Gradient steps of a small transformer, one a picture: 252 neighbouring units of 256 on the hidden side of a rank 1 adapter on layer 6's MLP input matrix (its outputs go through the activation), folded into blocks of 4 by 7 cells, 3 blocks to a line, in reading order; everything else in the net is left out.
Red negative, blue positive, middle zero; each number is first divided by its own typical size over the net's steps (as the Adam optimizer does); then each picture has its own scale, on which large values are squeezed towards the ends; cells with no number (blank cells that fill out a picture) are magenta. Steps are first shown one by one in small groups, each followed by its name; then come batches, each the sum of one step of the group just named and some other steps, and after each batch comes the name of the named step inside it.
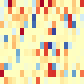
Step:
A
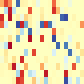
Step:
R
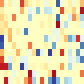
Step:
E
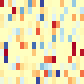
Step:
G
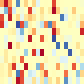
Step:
R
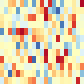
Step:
A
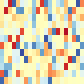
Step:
A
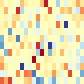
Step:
E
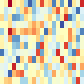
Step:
A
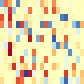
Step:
R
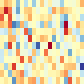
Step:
R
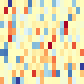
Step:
G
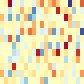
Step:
A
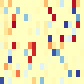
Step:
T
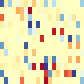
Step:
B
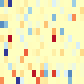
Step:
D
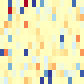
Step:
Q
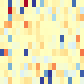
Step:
Q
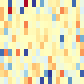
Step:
Q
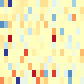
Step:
D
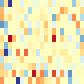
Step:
D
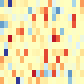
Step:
D
